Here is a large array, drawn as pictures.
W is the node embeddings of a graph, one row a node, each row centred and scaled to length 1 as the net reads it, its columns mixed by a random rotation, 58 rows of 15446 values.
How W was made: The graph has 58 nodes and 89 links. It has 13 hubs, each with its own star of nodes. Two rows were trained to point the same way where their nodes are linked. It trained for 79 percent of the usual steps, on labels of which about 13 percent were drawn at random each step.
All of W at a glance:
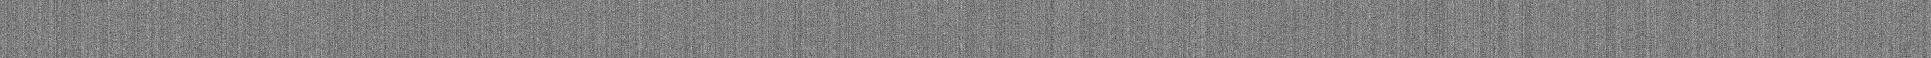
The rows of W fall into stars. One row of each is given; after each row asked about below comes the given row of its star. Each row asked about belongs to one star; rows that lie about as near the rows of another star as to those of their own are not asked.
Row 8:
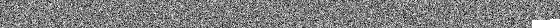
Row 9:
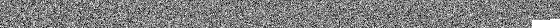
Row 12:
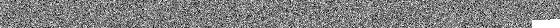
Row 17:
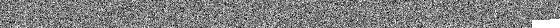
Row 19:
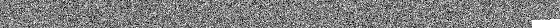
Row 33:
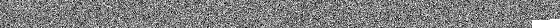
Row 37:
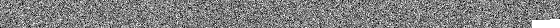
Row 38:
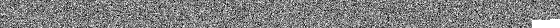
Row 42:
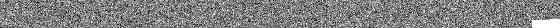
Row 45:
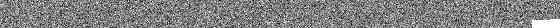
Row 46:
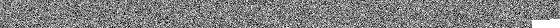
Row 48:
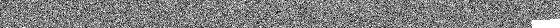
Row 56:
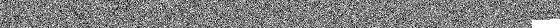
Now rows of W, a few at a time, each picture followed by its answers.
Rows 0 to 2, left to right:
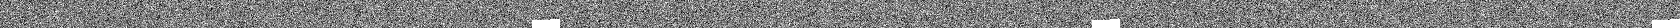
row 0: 46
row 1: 19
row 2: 46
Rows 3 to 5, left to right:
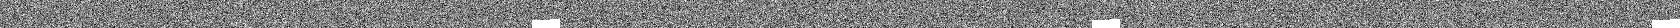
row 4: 33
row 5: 45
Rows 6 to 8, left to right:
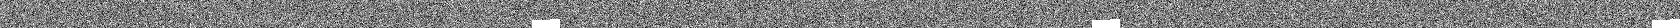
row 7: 37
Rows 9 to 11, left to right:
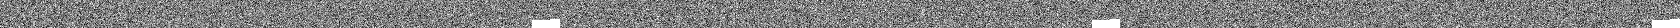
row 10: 46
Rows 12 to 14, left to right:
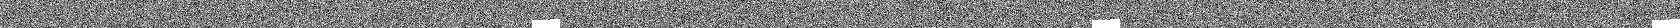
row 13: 38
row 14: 33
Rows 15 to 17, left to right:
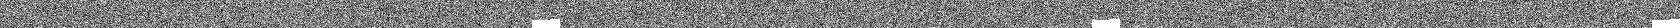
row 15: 38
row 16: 56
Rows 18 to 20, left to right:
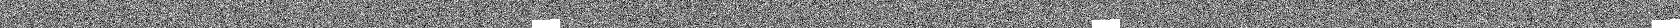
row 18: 38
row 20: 9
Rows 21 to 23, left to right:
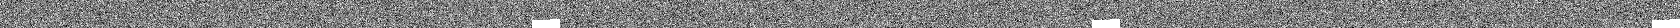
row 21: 33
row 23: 45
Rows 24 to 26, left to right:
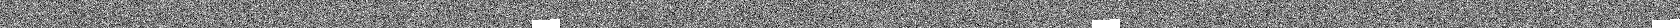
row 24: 12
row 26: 37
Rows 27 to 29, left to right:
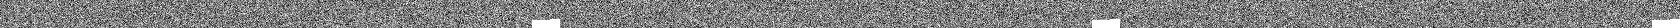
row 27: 8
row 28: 46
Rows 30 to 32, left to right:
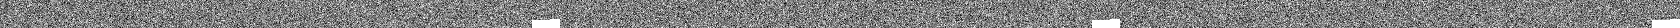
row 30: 19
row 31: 33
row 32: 56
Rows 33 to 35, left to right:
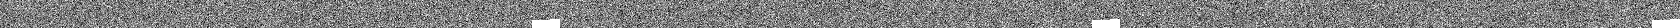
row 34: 42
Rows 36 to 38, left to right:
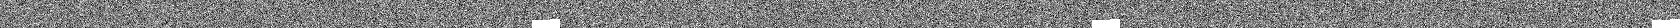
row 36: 37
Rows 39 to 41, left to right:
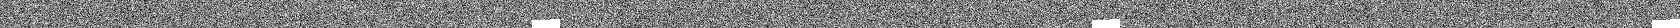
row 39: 19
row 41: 12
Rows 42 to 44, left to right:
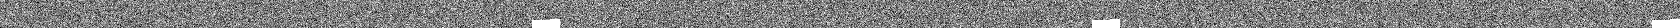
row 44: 9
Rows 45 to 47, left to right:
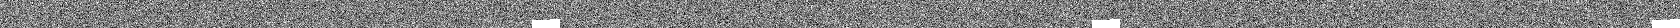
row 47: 45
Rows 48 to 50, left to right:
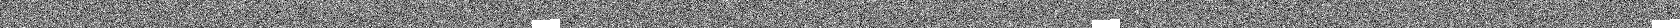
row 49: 48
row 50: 9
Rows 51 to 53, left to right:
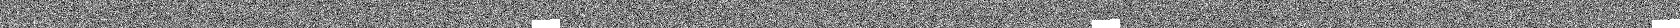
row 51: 8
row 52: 9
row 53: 19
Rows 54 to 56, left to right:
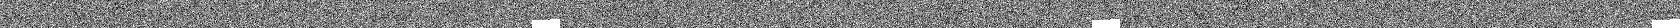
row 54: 12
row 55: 38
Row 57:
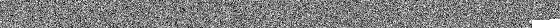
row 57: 17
